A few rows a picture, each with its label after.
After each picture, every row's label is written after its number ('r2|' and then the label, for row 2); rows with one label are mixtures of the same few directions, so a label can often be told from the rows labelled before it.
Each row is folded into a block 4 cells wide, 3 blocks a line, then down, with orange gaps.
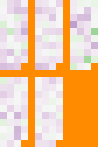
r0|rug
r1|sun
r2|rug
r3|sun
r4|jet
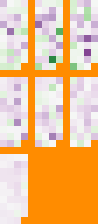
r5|rug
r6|rug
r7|sun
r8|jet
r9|rug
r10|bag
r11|rug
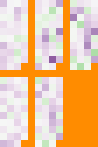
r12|sun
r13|rug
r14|bag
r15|sun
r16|bag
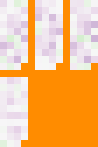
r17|jet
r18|bag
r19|jet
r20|sun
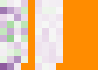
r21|sun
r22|rug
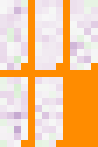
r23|rug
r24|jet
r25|jet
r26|sun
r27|sun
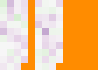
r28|bag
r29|rug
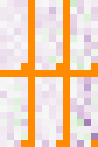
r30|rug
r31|rug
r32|bag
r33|jet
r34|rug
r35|jet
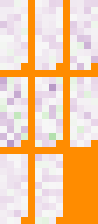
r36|rug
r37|jet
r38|jet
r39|bag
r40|rug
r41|bag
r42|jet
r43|sun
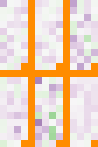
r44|sun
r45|jet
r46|bag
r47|sun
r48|sun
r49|bag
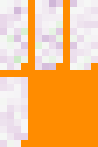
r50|rug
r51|jet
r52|sun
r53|rug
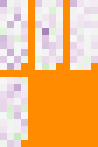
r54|bag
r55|rug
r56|sun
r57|rug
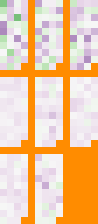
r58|bag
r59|sun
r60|sun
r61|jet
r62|sun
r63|bag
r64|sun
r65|rug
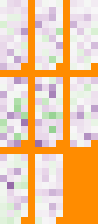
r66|rug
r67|rug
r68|rug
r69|jet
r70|sun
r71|rug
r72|rug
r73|sun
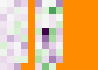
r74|jet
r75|rug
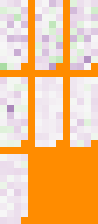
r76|sun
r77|jet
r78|sun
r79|rug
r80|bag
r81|jet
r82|sun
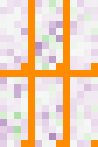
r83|rug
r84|jet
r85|bag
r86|sun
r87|rug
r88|rug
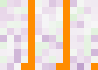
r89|sun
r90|jet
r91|bag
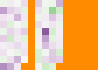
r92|sun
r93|rug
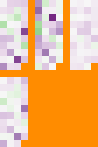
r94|rug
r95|bag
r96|jet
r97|rug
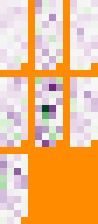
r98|rug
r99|bag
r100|rug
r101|jet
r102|rug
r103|bag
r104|bag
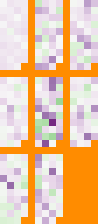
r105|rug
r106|sun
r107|jet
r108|rug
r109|jet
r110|rug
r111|rug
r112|bag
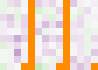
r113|sun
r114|sun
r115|bag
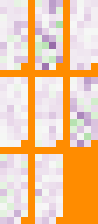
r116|jet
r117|jet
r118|bag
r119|rug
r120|sun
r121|jet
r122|sun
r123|sun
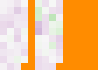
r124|rug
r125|bag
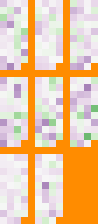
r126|bag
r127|bag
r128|sun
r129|sun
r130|jet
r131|rug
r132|jet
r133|rug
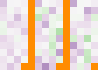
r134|bag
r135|bag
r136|sun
